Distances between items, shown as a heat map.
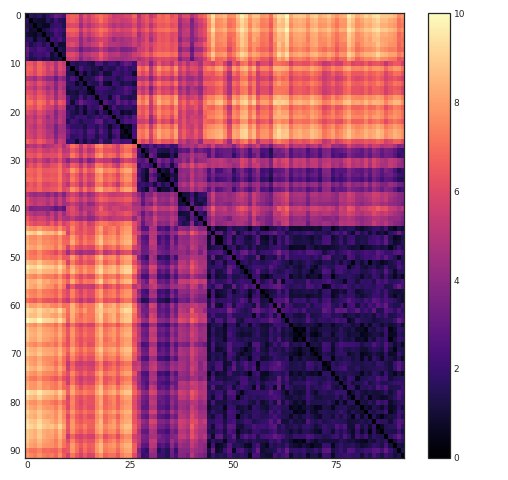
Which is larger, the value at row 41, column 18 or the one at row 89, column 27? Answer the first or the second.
the first
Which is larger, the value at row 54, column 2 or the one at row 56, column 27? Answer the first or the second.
the first
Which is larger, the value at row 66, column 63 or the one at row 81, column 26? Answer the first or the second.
the second
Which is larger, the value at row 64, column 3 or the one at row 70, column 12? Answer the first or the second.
the first
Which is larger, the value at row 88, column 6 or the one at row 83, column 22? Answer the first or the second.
the first
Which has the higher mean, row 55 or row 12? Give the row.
12
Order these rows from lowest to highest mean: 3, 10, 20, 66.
66, 10, 20, 3
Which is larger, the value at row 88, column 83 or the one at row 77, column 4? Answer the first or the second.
the second
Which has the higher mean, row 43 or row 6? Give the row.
6
